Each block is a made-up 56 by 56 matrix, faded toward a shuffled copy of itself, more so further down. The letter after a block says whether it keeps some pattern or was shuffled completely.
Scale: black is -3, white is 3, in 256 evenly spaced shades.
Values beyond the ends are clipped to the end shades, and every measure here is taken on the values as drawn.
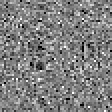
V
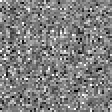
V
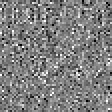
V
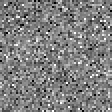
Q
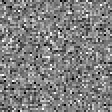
Q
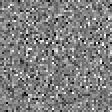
V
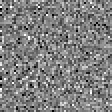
V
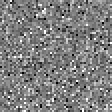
Q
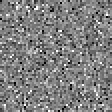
Q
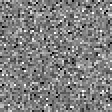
Q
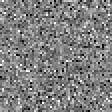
Q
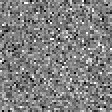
Q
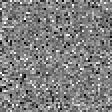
V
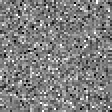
Q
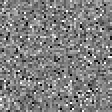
V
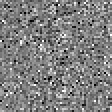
V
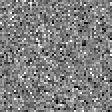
Q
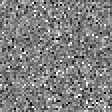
Q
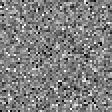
V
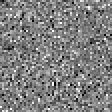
V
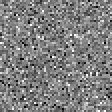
Q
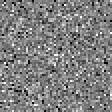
V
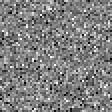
Q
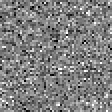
V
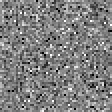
V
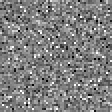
Q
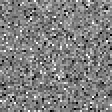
Q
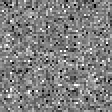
V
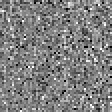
V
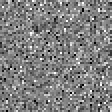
V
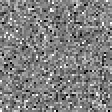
V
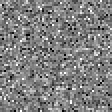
V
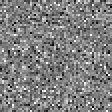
V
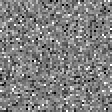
Q
